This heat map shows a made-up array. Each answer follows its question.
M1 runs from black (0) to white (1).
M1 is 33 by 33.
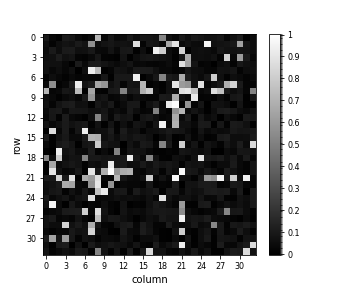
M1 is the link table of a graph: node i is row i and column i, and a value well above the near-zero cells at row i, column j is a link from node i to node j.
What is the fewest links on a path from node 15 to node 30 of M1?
3
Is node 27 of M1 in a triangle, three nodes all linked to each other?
yes
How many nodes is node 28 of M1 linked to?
3
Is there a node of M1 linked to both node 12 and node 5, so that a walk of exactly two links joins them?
yes
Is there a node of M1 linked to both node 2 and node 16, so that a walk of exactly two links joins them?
yes
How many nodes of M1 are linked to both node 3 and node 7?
2
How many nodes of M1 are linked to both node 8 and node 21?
4
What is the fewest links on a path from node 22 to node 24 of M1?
2
